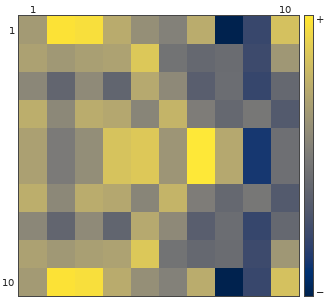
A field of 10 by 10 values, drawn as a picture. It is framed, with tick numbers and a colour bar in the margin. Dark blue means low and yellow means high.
Calmest part: middle left. Ninth with the highest average: centre. Mirror symmetry: top to bottom.
